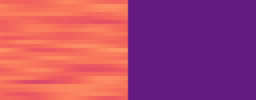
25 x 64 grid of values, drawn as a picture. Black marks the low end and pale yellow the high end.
It is made of 1 by 2 panels. Panel 1,1: high, streaked across, faint in contrast. Panel 1,2: low, flat.
